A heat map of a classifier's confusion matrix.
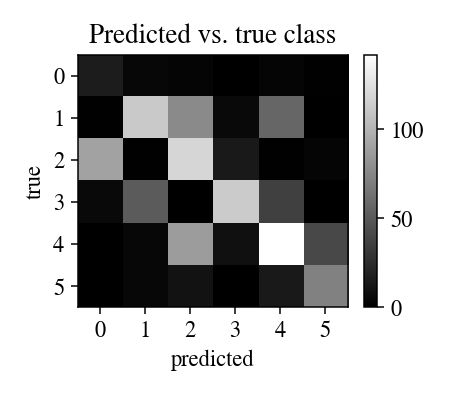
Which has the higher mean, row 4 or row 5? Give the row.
4
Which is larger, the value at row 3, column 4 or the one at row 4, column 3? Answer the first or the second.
the first
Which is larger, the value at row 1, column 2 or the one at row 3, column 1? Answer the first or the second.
the first
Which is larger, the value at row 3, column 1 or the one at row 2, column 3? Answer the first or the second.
the first
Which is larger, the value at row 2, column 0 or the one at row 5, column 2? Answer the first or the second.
the first
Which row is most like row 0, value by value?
5
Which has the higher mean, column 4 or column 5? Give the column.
4
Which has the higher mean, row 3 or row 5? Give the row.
3
